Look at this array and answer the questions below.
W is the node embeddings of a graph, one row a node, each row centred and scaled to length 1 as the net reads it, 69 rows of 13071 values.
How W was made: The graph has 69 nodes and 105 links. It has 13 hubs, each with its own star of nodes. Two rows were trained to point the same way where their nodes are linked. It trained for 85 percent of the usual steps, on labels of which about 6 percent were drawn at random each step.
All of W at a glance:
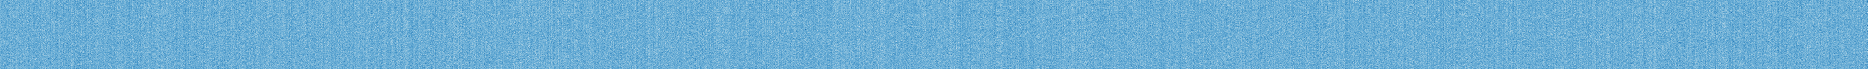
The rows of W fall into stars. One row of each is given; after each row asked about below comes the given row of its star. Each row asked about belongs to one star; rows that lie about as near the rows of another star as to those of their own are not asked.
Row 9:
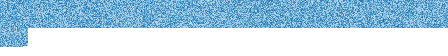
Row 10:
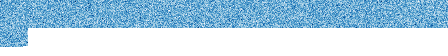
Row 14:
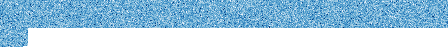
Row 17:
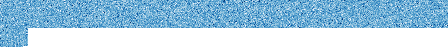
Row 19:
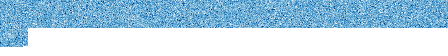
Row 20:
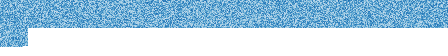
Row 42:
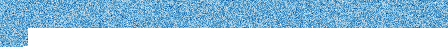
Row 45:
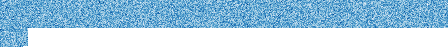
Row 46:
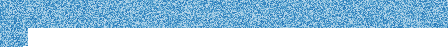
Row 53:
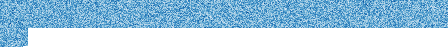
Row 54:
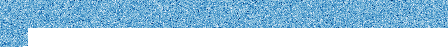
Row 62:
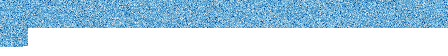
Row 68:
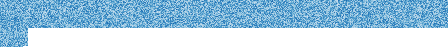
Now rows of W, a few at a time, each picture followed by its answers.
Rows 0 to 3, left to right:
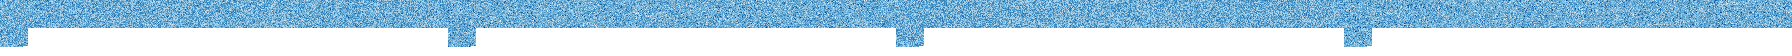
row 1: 46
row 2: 62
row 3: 53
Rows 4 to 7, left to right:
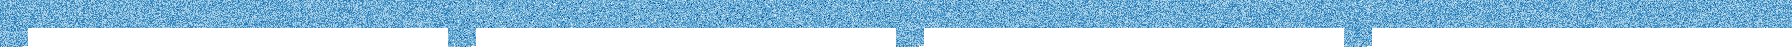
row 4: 45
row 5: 46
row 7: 54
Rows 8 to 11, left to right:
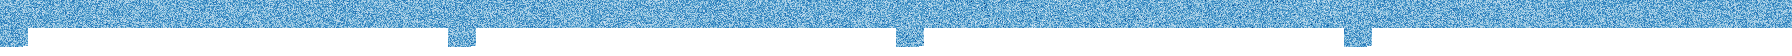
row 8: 54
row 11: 17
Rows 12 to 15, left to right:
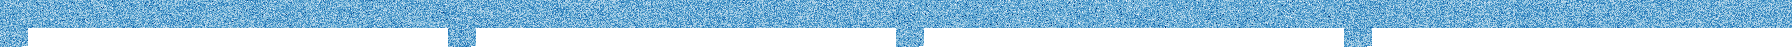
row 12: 45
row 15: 53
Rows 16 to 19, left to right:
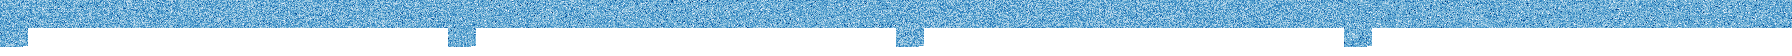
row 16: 53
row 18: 14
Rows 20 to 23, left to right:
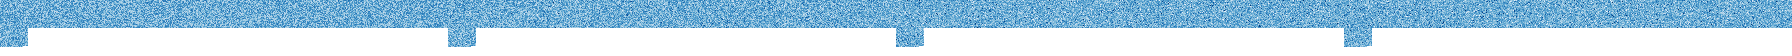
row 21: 9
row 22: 9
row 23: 53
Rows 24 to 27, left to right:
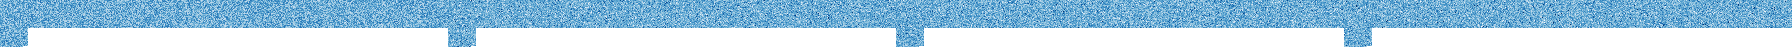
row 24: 42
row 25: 46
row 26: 53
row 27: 42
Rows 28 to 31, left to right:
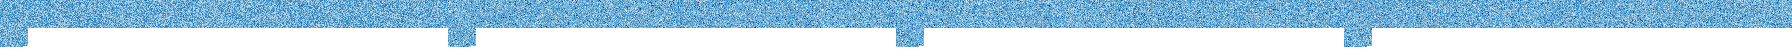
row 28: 14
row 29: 17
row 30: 17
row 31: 10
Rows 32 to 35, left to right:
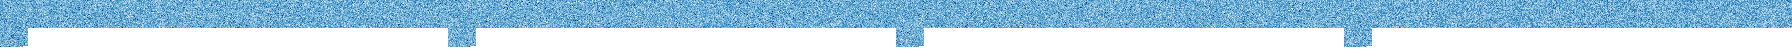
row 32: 46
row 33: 20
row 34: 14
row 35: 45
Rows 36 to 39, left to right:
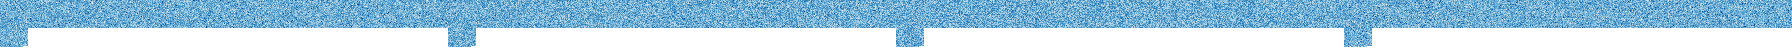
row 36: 68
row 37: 17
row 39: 46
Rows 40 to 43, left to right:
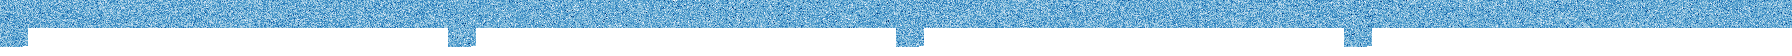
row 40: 20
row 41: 19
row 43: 62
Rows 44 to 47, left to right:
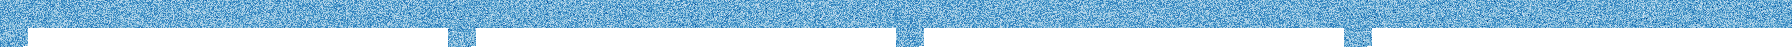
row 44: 19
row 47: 45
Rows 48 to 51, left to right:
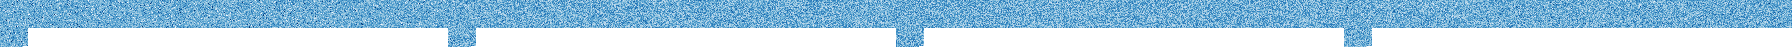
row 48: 20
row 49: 9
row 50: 10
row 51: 20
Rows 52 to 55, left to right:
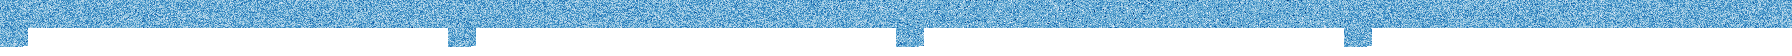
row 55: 62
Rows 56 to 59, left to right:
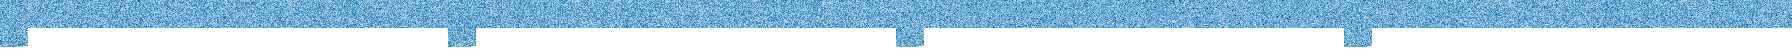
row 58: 42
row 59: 9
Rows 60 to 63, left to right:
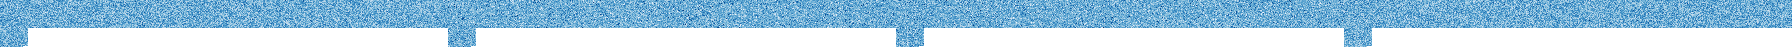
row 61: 17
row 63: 62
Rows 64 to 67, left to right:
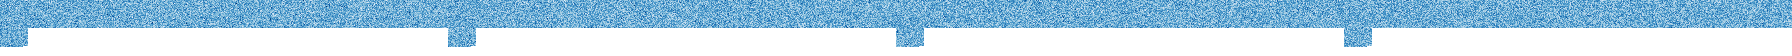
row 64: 10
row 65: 9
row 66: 68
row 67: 54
